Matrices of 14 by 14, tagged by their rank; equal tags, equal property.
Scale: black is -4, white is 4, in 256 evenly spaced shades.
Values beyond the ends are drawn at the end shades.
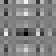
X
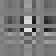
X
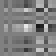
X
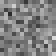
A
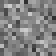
A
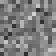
A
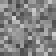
A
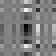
X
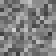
A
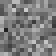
A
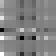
X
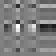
X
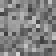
A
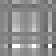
X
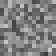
A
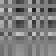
X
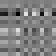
X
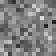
A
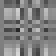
X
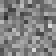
A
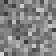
A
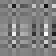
X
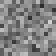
A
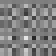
X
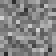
A
